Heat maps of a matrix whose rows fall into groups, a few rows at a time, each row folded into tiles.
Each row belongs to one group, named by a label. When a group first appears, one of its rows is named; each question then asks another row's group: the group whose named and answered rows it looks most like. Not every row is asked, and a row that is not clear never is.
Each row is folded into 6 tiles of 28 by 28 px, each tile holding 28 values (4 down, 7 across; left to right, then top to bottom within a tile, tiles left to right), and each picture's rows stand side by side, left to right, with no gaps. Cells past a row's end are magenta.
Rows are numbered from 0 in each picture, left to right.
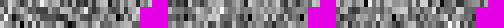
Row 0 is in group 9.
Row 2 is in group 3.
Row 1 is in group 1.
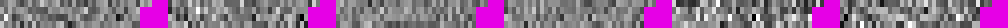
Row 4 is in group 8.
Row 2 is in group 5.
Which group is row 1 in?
1
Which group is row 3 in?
1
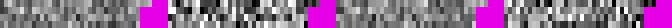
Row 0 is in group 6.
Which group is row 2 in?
6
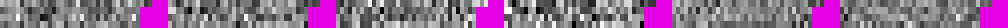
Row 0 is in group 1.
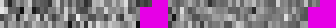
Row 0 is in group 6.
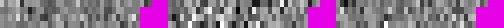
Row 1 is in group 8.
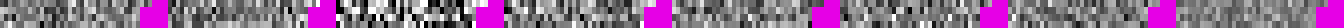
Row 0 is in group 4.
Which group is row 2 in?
6
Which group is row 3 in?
6
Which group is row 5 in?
8
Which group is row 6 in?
9
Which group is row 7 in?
4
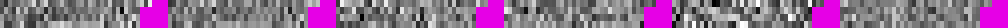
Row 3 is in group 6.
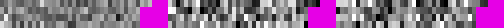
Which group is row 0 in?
9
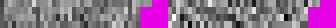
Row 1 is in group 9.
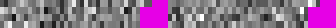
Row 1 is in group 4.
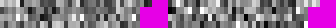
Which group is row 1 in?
6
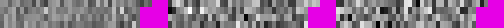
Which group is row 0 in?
5
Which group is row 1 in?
6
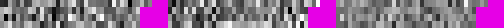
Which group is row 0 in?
4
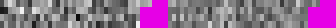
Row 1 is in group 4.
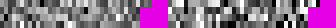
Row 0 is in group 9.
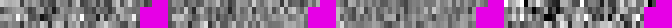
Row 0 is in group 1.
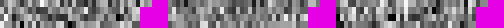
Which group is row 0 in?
9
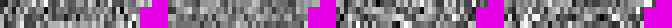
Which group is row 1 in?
6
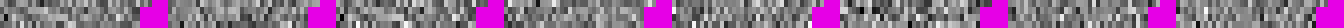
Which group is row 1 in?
3
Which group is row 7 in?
1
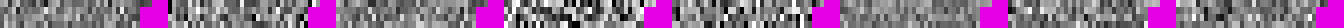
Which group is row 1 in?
1
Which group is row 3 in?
9
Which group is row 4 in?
8
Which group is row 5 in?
6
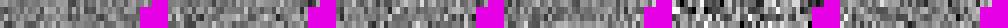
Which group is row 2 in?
8
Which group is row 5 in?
9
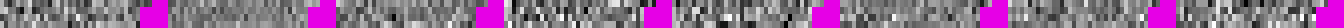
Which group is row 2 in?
3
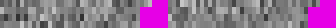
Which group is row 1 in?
3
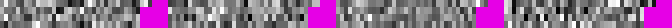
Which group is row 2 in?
4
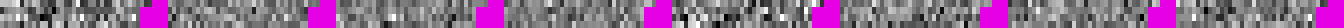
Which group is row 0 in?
1
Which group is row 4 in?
4
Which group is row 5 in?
3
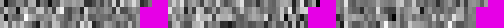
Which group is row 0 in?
8
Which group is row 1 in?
5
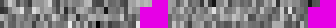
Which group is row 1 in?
5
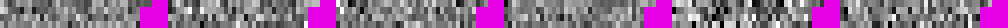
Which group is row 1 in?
6
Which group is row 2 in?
3
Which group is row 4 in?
1
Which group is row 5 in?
8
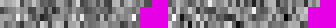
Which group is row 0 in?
1
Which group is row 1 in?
9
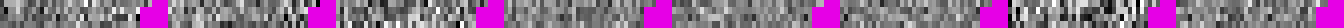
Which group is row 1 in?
5
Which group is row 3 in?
3
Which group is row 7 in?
4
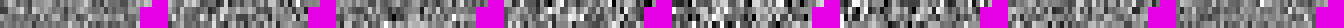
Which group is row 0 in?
6
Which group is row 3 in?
5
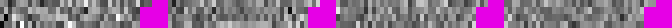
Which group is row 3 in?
9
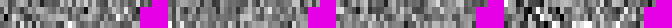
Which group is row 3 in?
3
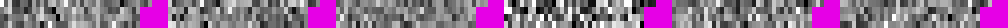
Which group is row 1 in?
8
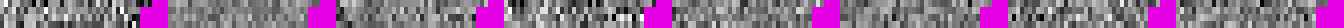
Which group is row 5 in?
4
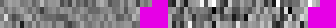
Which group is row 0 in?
9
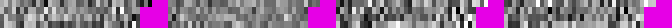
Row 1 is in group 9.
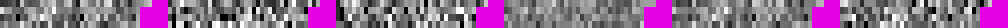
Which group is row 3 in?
6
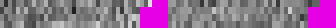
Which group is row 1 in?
5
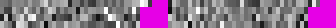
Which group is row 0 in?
4
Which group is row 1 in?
1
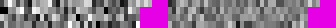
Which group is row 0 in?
6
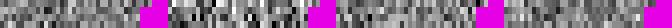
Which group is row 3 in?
1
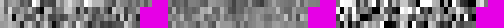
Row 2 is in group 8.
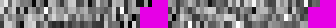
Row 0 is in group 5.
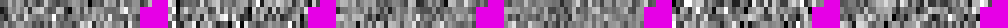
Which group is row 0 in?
8
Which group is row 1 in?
3
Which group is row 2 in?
1
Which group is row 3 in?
4
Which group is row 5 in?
4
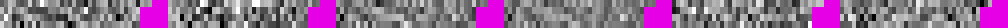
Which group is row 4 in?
6
